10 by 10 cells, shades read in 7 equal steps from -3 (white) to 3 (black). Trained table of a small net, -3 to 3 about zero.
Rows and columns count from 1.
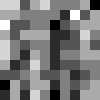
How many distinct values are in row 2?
5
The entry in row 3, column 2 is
1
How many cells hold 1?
21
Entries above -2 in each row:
7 9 9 9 9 9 9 10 10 9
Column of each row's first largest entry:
10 7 6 6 6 3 2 8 1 6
